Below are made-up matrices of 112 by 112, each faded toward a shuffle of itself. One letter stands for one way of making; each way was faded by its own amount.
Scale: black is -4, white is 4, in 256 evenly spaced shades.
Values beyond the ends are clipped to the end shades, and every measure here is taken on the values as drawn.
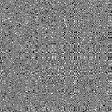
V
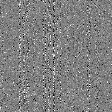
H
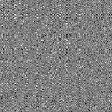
V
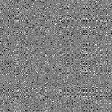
V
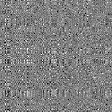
V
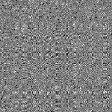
V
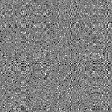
V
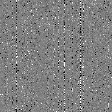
H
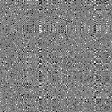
V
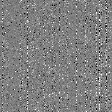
H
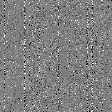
H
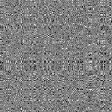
V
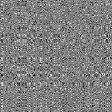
V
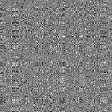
V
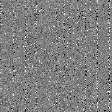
H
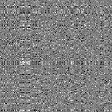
V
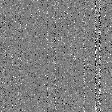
H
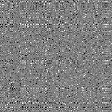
V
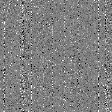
H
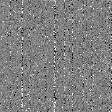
H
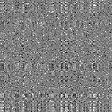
V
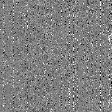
H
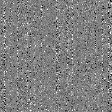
H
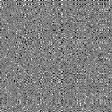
V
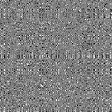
V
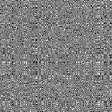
V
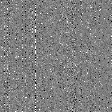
H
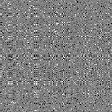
V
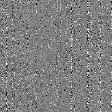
H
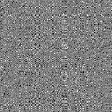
V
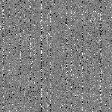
H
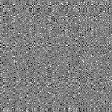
V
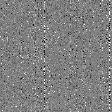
H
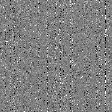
H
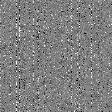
H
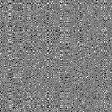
V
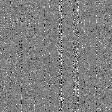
H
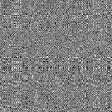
V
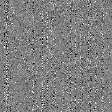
H
